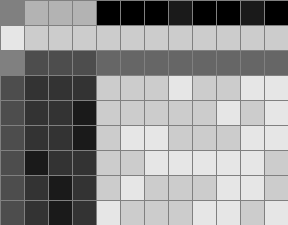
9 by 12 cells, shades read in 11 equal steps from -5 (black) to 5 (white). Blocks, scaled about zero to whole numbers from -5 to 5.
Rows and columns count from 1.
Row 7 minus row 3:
-2 -2 -1 -1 4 4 5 5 5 5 5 4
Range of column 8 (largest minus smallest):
8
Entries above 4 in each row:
0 0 0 0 0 0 0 0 0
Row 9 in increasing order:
-4 -3 -3 -2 3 3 3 3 4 4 4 4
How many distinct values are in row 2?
2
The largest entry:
4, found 22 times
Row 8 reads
-2 -3 -4 -3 3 4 3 3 3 4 4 3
